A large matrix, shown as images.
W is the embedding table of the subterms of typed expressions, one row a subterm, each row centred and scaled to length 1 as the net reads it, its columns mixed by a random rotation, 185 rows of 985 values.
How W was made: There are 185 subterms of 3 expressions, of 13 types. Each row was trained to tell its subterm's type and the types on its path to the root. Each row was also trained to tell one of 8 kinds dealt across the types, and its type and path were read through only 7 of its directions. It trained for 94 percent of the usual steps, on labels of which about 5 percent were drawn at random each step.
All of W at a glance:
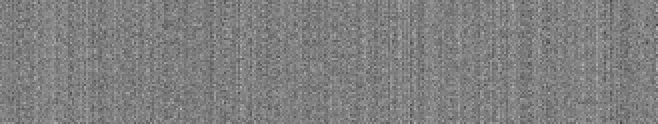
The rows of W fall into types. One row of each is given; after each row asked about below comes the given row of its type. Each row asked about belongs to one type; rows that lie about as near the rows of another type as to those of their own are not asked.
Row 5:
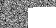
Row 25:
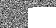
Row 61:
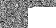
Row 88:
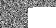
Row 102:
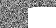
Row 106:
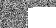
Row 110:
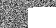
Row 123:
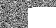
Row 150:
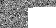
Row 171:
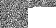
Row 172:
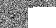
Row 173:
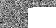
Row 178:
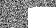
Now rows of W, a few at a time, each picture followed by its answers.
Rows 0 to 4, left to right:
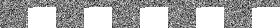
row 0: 106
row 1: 102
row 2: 5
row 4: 25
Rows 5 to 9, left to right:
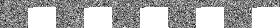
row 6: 178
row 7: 61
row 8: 102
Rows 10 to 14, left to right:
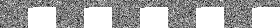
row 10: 5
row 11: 61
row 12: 171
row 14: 171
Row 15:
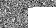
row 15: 102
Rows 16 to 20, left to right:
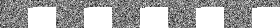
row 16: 150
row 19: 178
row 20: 88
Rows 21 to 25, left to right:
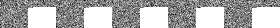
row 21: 88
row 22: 5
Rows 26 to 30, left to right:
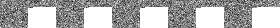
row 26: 61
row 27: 171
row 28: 61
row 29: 88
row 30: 172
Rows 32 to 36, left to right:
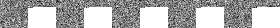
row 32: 61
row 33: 102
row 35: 178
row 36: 173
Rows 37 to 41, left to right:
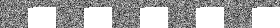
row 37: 110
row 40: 123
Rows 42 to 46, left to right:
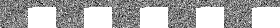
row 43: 102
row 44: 171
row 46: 88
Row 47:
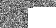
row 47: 102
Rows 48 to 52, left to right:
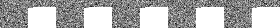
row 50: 88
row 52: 123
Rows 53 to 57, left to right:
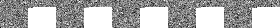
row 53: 25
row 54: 5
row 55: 102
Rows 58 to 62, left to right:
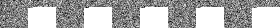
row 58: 150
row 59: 61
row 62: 178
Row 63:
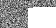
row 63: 25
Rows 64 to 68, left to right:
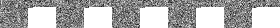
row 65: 173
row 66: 102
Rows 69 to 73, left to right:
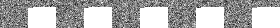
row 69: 110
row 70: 123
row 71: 178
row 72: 61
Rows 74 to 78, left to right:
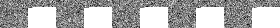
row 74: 106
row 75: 102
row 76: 150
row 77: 61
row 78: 106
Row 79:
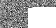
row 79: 171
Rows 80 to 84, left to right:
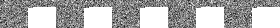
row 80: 102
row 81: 172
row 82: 25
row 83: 106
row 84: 61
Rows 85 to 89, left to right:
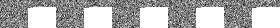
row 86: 102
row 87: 123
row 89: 123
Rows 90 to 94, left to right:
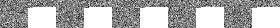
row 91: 173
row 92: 171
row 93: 150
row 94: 172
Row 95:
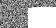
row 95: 150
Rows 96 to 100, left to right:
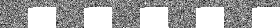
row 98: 173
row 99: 106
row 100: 173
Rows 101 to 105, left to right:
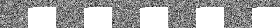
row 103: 110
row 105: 171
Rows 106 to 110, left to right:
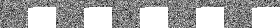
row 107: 110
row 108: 88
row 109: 171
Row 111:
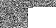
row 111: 173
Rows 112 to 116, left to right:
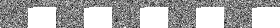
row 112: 106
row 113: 88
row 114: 178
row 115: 172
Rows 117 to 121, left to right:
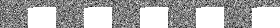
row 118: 150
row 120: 88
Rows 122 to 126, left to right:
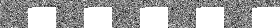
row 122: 171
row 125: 173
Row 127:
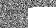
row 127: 106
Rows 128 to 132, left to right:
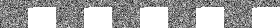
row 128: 25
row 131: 61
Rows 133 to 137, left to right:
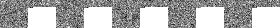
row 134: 123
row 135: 173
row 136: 106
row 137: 25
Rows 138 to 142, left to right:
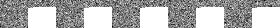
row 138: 5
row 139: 178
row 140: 5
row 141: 106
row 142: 173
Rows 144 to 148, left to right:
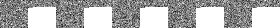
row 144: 88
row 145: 5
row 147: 178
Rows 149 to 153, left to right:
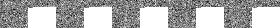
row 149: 150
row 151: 178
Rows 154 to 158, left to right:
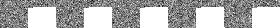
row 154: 88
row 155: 106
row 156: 110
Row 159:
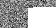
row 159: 172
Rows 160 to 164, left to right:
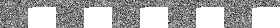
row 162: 172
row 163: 173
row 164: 102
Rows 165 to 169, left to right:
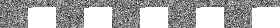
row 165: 178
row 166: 173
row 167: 25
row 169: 150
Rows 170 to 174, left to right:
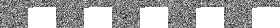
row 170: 110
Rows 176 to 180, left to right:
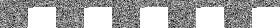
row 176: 173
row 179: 123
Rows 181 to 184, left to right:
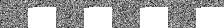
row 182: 172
